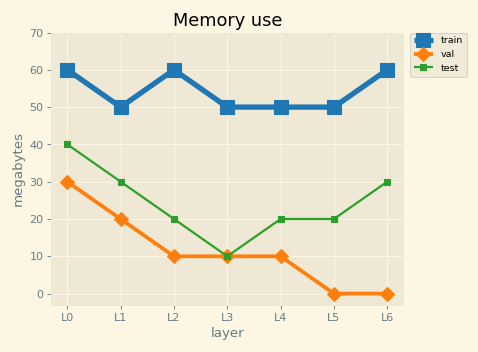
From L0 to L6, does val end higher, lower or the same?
lower
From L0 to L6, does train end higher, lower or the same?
the same
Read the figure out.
Title: Memory use
x-axis: layer, ticks L0 L1 L2 L3 L4 L5 L6
y-axis: megabytes, ticks 0 10 20 30 40 50 60 70
Legend: train, val, test
Values:
train: 60 50 60 50 50 50 60
val: 30 20 10 10 10 0 0
test: 40 30 20 10 20 20 30
